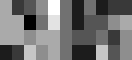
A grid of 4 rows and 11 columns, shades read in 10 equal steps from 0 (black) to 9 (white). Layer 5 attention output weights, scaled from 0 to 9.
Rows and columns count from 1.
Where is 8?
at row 2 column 5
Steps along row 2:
same down up up down down up same up up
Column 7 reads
1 1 3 1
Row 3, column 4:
6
